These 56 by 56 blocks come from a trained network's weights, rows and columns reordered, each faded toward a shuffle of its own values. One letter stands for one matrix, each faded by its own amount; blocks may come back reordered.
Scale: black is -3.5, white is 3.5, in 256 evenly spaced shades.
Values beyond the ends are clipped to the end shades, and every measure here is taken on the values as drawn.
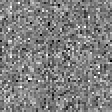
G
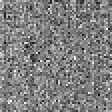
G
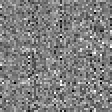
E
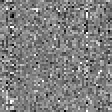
E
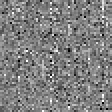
E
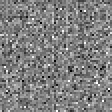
G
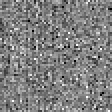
G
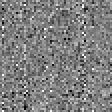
E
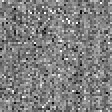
G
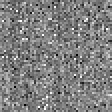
G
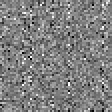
E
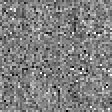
G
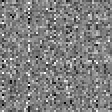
E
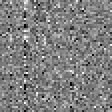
E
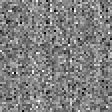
G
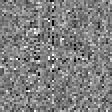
E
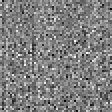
G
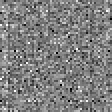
G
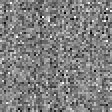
G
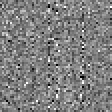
E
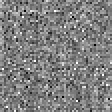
G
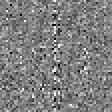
E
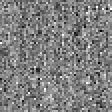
G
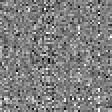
E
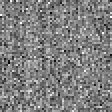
G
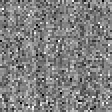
G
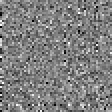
E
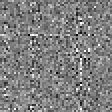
E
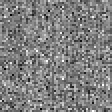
G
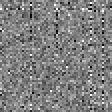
E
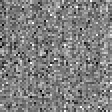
G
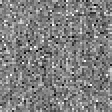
G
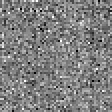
G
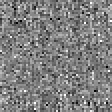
G
